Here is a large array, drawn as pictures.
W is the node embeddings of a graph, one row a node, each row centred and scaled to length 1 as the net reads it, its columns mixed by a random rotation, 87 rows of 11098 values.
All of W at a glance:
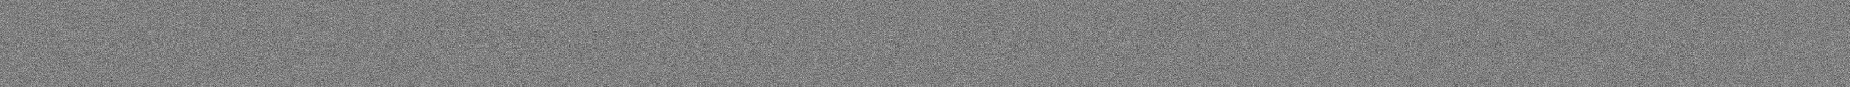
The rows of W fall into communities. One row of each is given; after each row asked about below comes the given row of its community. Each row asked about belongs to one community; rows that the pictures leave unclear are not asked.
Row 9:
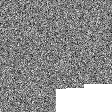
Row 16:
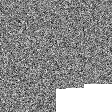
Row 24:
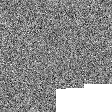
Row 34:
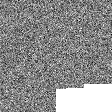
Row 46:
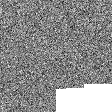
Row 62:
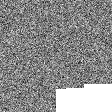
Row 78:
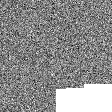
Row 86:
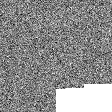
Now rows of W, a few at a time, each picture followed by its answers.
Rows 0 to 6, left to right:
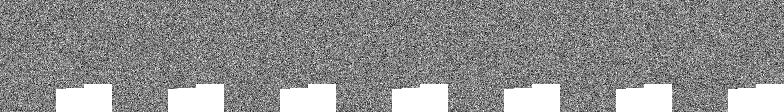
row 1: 9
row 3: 78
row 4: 78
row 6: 78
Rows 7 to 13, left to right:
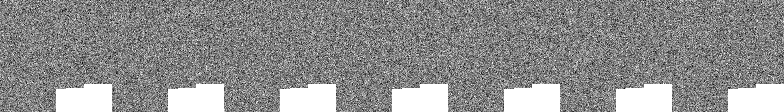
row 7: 24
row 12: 78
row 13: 62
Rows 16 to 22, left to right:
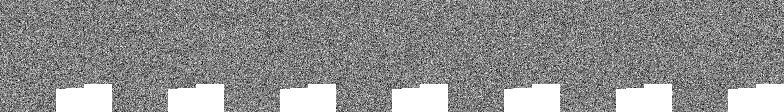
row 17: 78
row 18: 62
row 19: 78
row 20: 46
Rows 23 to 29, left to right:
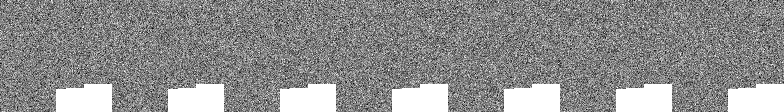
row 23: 62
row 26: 46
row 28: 62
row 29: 34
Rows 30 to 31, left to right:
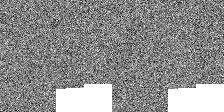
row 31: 34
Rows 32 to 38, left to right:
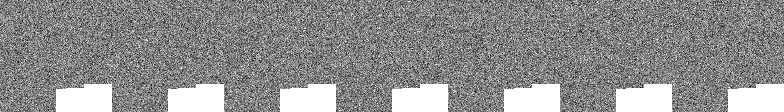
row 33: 16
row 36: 34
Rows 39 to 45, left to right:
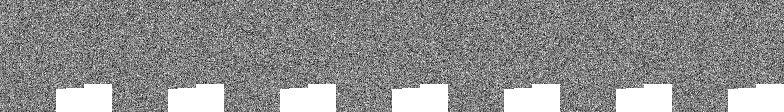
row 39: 34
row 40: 86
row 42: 62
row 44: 24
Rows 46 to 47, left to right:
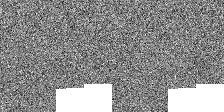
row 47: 24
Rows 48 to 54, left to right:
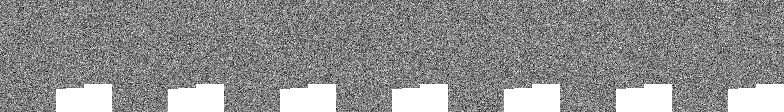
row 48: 34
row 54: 62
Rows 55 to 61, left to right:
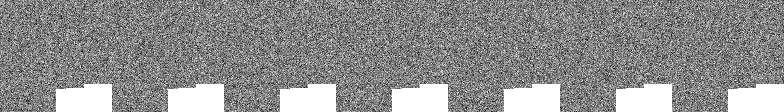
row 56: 9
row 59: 9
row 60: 34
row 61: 9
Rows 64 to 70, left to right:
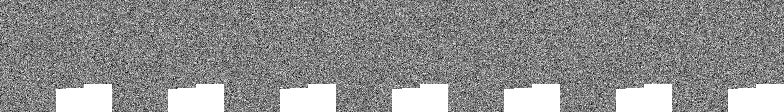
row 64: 9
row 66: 86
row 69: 46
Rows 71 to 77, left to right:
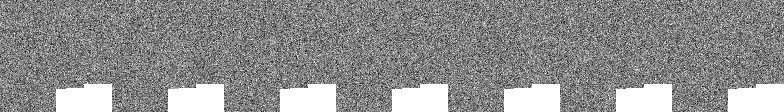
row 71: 34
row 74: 46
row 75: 9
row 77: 46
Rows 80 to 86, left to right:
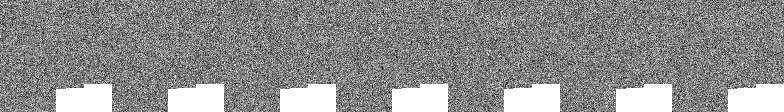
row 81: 46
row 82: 24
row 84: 86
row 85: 78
